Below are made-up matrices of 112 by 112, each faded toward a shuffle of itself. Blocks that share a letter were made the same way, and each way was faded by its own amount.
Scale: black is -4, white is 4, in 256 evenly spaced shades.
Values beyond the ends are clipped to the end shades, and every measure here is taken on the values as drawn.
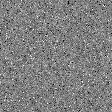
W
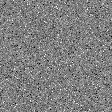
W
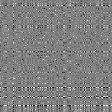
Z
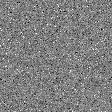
W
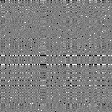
Z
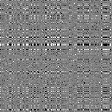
Z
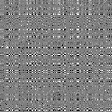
Z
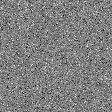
W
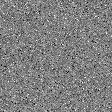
W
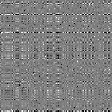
Z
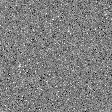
W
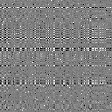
Z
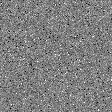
W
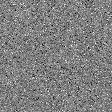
W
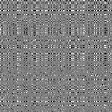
Z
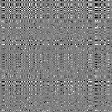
Z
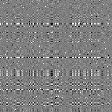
Z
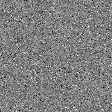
W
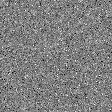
W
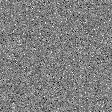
W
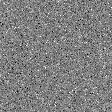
W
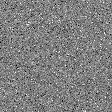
W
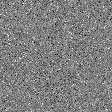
W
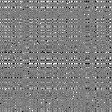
Z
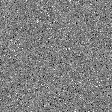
W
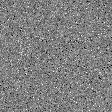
W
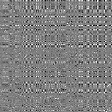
Z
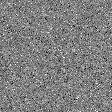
W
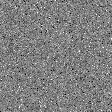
W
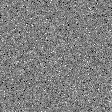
W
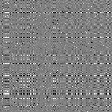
Z
